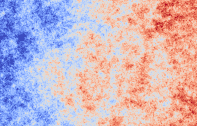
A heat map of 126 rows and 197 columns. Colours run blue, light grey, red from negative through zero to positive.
No regular stripes run through it. The field climbs toward the right. There are no lone odd cells.
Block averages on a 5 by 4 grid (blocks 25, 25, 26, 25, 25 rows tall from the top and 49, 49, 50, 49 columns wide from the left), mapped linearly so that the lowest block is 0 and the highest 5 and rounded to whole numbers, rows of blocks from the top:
0 1 4 5 / 0 2 3 5 / 1 3 4 4 / 1 3 4 4 / 1 3 4 4
